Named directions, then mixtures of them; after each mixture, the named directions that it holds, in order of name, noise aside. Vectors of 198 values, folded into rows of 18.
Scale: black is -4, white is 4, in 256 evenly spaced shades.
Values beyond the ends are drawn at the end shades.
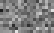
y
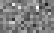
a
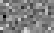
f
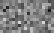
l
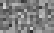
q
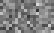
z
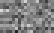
q, y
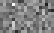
a, q, y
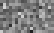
q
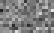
y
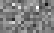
a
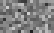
l, q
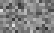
l, y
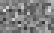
l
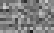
q, y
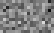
l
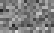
y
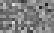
a, q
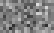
f, y, z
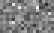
a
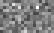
a, f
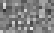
l, q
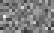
f, y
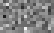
f, l
